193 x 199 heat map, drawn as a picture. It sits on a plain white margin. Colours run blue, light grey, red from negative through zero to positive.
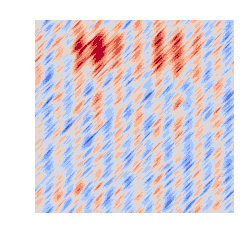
Average level on the scale: 50%. Bumps: two. Stripes: upright, repeating 10 times. Mirror symmetry: none.
